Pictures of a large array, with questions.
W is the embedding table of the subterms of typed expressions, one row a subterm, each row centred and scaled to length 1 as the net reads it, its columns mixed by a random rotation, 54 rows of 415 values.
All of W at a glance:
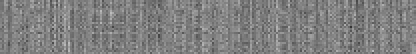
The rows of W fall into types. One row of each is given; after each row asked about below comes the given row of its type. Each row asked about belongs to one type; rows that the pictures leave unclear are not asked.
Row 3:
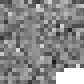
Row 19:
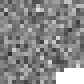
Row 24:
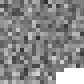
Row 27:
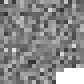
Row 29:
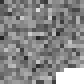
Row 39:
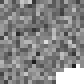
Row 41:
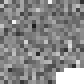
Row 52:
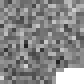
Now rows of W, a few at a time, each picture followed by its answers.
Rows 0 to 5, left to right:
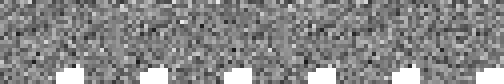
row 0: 39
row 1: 3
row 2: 41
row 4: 39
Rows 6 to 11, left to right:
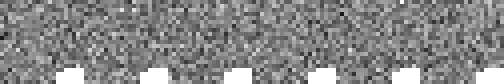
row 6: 3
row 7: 24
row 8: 52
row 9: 3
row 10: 27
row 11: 19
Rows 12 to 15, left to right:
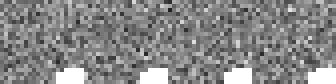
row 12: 19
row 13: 41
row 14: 29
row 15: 19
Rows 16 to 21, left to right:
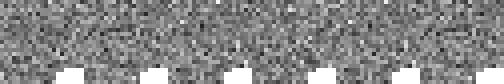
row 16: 41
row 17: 39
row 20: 41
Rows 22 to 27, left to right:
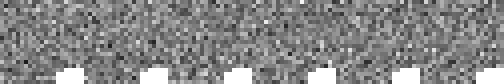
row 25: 41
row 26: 27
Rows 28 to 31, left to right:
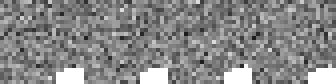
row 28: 39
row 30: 39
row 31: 3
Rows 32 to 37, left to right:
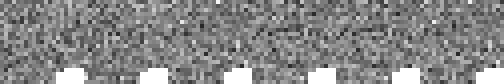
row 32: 19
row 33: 52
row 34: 41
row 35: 39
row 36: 39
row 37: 41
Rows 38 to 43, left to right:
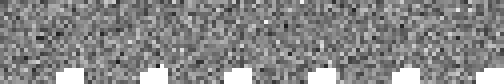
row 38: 29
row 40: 27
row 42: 24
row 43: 24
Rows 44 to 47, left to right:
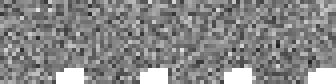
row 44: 24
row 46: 27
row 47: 52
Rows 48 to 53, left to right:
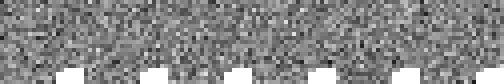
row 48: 29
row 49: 27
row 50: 24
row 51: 27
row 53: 29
